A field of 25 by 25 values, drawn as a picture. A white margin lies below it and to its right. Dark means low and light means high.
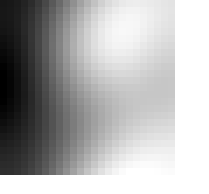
There is an overall slope up to the right. The middle left is the ninth with the lowest average. No lone cell stands out from its neighbours.
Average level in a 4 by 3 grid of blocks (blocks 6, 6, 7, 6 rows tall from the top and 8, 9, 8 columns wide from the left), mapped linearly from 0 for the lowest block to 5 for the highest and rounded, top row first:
0 4 5
0 4 4
0 3 4
0 3 5
